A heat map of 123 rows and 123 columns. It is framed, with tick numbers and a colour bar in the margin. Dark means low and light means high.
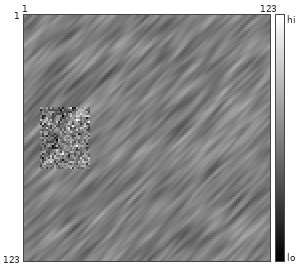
Roughest part: middle left. Slope: none. Mirror symmetry: none. Odd patch: rougher, in the middle left.
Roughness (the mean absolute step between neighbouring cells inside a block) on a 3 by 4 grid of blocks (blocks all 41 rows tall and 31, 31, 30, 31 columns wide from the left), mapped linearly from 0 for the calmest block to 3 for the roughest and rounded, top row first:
0000
3000
0000
